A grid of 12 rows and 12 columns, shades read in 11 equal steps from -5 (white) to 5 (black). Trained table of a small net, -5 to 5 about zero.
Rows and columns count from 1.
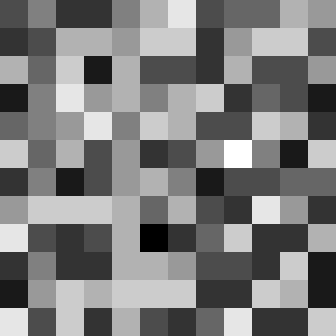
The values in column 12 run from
-3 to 4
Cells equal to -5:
1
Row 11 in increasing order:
-3 -3 -3 -3 -3 -2 -2 -1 3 3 4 4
